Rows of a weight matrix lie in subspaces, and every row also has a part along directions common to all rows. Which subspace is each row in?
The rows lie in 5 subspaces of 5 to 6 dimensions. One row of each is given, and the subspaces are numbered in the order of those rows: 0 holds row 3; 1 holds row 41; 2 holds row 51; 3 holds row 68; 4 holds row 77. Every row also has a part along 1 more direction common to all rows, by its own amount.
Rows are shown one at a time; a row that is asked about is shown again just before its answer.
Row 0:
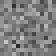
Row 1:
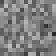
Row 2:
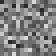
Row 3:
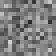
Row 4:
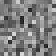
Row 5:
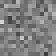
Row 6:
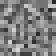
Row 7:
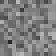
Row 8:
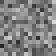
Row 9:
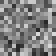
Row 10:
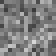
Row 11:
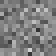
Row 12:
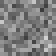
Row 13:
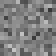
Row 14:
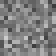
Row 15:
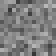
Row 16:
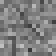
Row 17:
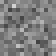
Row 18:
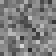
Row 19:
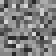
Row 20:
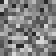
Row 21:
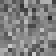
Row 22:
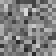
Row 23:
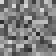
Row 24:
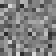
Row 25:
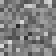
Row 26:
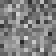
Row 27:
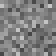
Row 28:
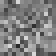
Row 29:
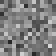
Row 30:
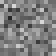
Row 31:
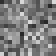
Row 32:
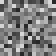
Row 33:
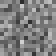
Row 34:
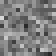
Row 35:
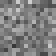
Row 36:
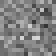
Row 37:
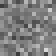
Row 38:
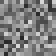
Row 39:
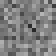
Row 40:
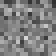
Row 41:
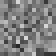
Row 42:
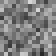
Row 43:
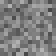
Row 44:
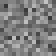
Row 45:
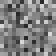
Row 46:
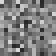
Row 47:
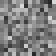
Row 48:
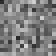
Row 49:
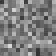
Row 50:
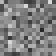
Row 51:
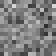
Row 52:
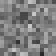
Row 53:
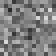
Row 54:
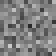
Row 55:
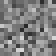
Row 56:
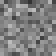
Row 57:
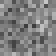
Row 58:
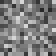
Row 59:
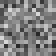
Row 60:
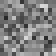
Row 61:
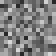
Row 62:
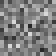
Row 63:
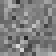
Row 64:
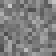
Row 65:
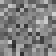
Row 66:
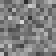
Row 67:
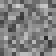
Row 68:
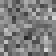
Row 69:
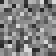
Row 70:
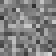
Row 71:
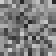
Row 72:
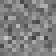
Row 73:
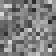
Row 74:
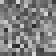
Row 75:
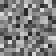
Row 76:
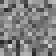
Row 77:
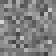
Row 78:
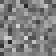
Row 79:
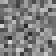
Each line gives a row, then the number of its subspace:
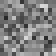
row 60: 3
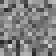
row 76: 0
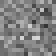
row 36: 2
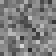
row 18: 2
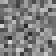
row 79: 4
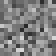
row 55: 4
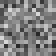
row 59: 4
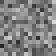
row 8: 1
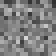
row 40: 0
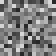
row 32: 2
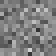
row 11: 2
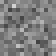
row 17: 4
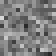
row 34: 2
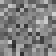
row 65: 0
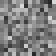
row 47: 1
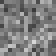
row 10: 1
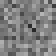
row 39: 2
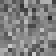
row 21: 1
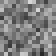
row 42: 3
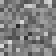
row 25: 2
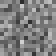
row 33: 0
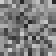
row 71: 3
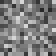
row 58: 3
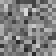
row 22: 1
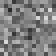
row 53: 3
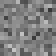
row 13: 3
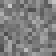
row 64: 0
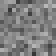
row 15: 1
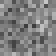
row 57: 0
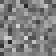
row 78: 3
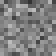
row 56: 0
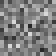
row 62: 2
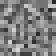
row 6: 3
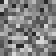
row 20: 4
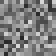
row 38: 4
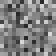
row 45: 0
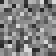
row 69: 0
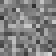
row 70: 2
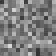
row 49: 2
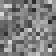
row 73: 0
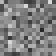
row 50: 0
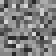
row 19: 4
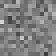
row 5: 4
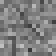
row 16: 2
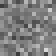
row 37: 3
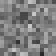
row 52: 3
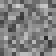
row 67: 3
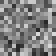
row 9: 3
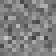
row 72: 3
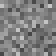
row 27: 3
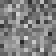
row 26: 0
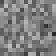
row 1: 2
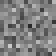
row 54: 2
